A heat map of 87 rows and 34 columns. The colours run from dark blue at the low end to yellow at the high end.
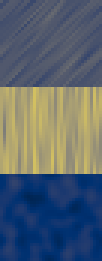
It is made of 3 by 1 panels. Panel 1,1: low, slanting up to the right, faint in contrast. Panel 2,1: high, streaked downward. Panel 3,1: very low, blotchy, faint in contrast.
